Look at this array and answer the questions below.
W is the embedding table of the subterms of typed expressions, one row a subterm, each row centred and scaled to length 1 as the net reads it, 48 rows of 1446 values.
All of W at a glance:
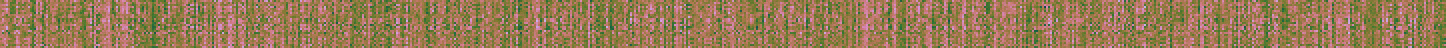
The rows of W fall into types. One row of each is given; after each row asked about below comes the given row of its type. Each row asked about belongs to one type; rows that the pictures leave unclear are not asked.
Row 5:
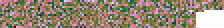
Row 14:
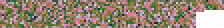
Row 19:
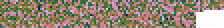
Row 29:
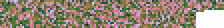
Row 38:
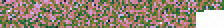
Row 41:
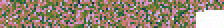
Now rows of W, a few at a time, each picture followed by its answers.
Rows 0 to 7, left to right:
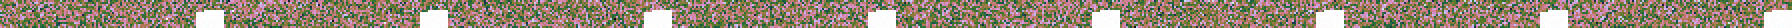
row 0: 29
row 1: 38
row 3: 14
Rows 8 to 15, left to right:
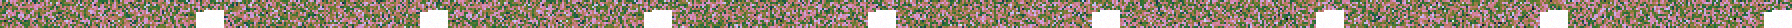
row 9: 29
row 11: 14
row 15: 38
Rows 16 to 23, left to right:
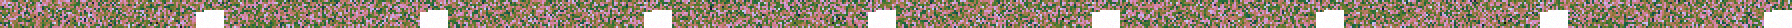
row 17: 14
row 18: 19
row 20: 19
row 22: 19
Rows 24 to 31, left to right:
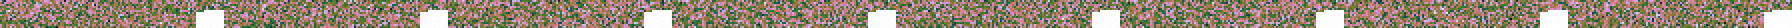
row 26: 29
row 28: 29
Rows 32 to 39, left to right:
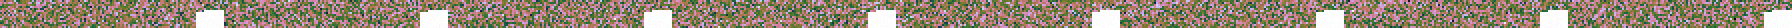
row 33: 5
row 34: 29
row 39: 38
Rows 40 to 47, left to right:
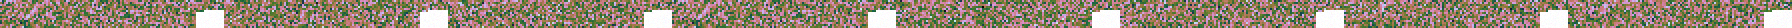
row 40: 38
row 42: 5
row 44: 29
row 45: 41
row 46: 38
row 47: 38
